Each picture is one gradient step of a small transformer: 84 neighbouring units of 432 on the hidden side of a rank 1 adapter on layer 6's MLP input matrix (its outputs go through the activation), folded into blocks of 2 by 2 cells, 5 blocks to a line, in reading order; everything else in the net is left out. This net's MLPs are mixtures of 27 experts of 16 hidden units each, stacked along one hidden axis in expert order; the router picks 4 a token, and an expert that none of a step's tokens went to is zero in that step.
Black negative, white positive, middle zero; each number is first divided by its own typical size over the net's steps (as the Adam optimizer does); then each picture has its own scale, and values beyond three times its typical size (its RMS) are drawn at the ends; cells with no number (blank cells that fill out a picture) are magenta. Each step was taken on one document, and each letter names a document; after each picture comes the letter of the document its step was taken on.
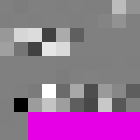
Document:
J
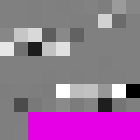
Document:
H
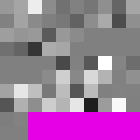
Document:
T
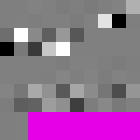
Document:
T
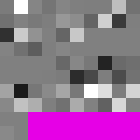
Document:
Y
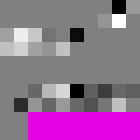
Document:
J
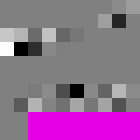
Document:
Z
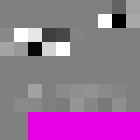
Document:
T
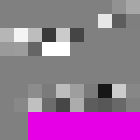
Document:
H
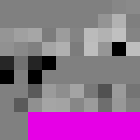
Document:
J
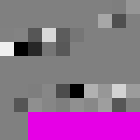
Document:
Z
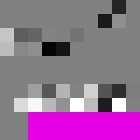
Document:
Y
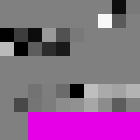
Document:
Z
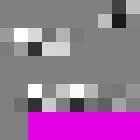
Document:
T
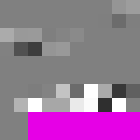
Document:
Y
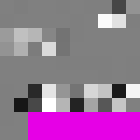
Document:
J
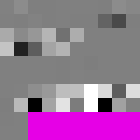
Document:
Y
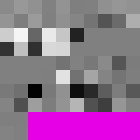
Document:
H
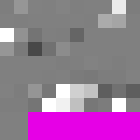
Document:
H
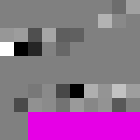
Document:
Z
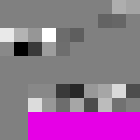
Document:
Z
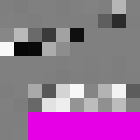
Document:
Y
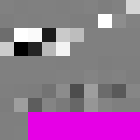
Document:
T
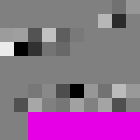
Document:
Z
